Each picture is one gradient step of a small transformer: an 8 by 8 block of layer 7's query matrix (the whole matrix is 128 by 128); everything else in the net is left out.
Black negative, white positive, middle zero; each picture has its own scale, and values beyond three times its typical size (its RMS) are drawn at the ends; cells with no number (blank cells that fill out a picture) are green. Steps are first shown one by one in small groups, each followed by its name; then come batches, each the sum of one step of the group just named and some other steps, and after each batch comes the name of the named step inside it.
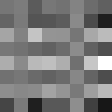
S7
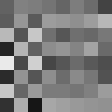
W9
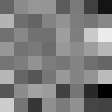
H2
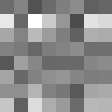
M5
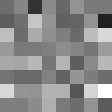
M5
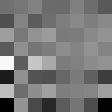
W9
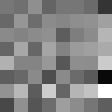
W9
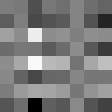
S7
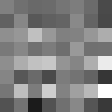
S7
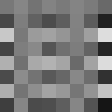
S7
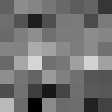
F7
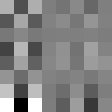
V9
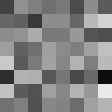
F7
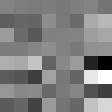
F7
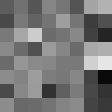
F7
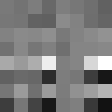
F7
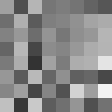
V9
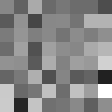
V9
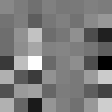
F7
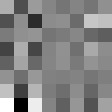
V9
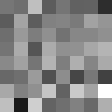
V9
